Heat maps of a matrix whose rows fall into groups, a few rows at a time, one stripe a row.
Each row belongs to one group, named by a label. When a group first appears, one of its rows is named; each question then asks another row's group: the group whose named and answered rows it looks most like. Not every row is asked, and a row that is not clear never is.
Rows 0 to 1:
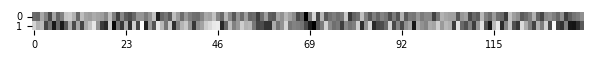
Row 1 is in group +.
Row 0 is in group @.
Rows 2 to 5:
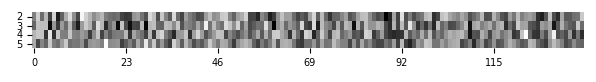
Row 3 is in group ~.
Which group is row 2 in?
@
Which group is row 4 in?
+
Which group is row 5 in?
@
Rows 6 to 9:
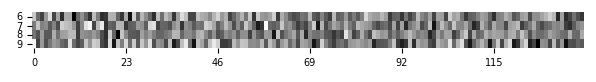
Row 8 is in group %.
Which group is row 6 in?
+
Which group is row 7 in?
@
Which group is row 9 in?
+
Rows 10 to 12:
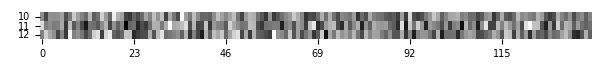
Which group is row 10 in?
@
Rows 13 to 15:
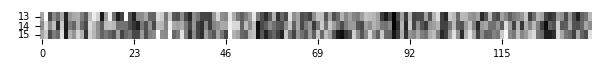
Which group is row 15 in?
%
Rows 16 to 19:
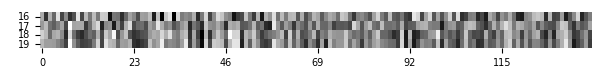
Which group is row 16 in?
+
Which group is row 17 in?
%
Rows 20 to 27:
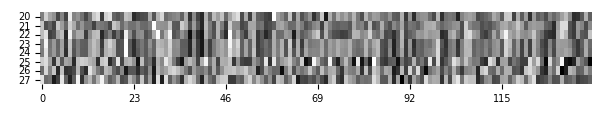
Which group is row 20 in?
~
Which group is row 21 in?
%
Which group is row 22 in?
%
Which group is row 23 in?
~
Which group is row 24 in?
~
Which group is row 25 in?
+
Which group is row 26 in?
~
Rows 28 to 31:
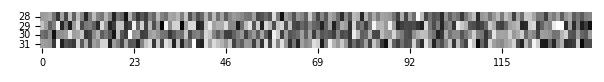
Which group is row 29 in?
+
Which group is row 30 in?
%
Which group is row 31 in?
+
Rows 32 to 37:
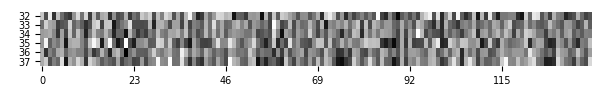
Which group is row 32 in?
+
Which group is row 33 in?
~
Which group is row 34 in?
~
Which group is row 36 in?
%
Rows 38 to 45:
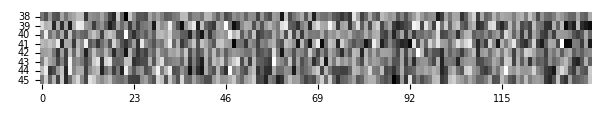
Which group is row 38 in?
%
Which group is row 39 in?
+
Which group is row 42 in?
~
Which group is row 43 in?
~
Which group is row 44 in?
%
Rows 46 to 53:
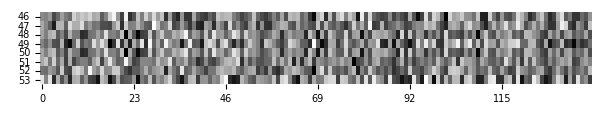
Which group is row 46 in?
@
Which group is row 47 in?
%
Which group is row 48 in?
~
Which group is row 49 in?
+
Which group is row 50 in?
~
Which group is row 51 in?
~
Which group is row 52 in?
@
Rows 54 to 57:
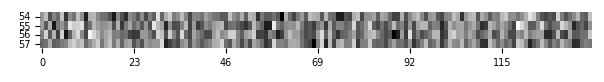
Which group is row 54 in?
%
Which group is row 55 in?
@
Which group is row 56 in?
@
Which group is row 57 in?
@
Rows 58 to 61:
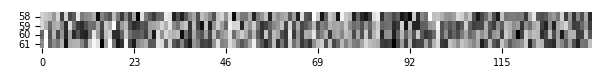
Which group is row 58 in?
+
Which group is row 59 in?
~
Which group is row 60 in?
~
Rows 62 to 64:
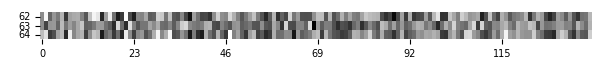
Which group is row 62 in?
@
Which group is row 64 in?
%
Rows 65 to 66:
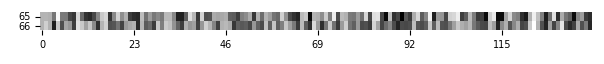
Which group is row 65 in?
+
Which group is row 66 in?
+
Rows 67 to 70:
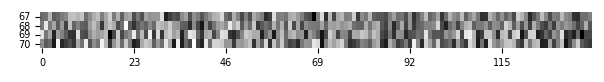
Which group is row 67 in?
@
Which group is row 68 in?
~
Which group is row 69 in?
+
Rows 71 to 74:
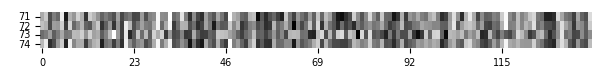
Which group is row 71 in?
%
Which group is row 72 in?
%
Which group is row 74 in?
%
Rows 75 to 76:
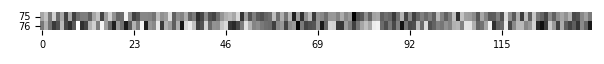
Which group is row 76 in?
+
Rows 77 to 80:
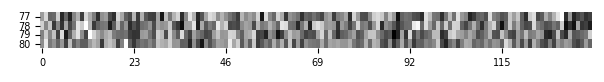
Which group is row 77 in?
+
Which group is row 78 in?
+
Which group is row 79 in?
@
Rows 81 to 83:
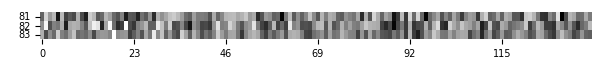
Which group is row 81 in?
~
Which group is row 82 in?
@
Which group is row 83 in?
@
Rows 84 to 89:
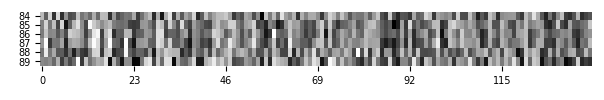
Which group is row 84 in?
+
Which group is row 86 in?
@
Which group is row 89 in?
+
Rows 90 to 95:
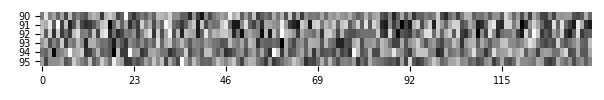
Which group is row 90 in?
~
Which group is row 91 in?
+
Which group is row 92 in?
+
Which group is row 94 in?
%
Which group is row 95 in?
@
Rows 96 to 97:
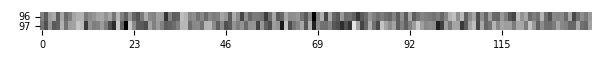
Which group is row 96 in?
@
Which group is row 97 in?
%
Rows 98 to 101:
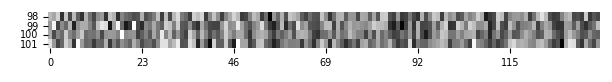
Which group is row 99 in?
@
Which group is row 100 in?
@
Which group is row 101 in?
%
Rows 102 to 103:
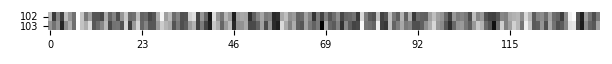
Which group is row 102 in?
%
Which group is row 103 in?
%
